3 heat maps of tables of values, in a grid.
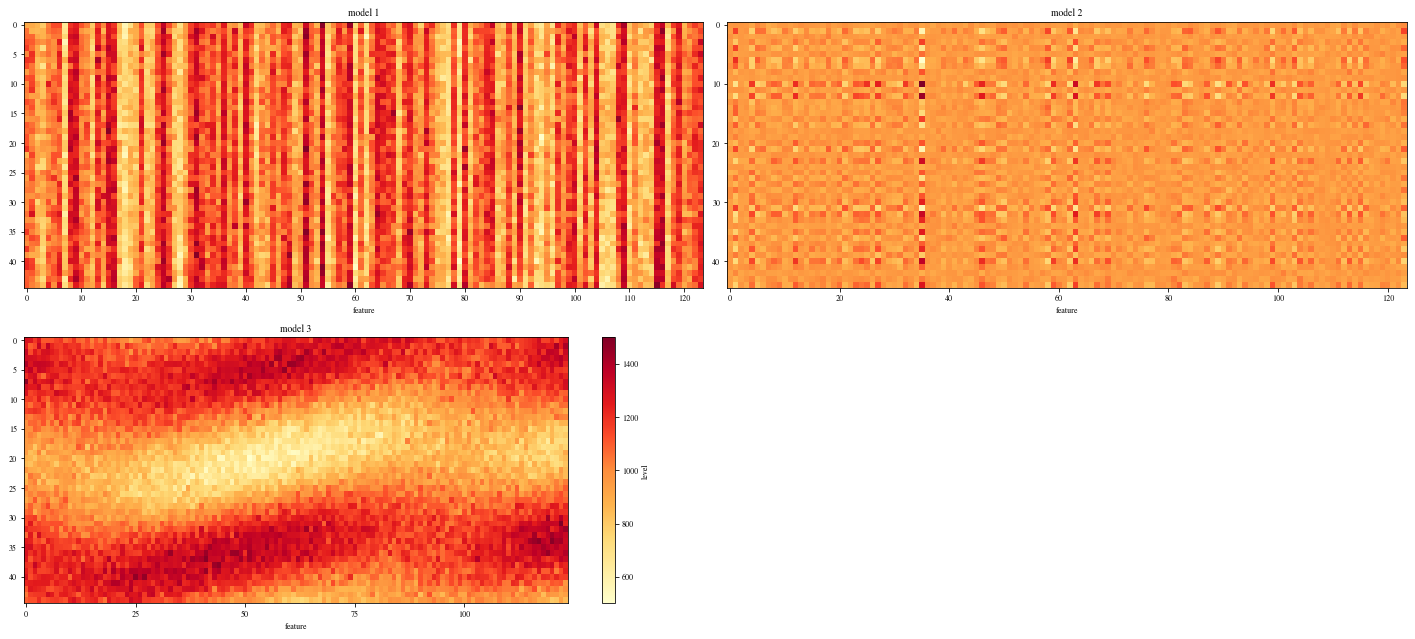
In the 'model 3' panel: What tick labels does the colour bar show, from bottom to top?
600, 800, 1000, 1200, 1400
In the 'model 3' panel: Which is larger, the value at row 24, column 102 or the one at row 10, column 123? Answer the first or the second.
the second
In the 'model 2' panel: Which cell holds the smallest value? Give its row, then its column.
6, 35
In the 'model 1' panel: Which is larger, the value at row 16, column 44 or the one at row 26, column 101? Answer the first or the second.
the first
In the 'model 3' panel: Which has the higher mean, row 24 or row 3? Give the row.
3
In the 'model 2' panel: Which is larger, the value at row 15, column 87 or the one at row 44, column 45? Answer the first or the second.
the second
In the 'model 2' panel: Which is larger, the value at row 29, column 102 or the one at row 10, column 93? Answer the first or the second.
the first
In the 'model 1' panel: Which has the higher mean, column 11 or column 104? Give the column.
104
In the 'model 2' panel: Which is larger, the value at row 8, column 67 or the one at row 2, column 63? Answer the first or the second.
the first
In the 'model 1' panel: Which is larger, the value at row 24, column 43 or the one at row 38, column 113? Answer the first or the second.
the first
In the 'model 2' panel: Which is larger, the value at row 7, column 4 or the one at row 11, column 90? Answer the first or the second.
the second
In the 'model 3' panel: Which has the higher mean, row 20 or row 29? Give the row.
29
